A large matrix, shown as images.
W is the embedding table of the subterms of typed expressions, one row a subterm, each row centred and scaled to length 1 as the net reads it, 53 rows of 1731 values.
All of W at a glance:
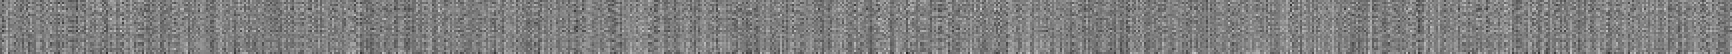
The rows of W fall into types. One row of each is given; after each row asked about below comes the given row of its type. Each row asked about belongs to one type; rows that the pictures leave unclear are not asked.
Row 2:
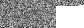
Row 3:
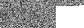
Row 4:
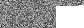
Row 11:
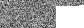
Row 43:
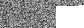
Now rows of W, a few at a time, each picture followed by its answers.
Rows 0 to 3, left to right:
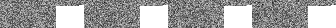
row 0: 4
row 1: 4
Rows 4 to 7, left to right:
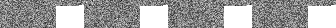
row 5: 11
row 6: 43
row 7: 4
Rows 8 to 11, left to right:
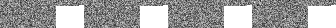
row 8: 3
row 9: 3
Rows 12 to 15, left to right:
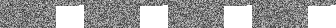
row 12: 11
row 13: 43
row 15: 2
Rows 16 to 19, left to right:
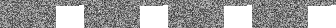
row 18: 2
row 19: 11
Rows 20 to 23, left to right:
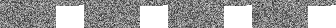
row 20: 4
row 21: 43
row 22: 43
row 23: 3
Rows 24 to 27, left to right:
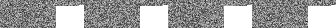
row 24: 11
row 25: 43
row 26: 2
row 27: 43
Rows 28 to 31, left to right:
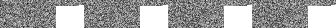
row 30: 2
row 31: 2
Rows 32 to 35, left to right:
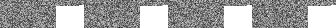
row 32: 4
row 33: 11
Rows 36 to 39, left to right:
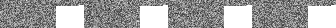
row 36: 43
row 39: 4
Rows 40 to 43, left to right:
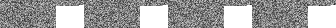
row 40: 4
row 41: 4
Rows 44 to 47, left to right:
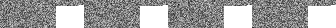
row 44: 43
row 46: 3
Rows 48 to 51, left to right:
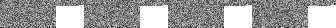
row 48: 4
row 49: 11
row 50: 43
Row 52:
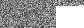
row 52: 2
